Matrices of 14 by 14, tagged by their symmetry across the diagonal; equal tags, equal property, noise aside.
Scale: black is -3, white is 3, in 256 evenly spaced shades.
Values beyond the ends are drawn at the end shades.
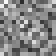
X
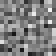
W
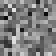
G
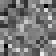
X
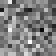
W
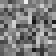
G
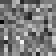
G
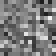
G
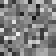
W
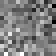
W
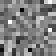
W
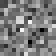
X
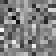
G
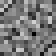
X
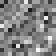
X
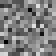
G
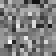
G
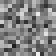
G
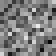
X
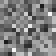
X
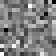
W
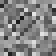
X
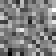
W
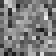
G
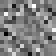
W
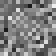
X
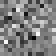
W
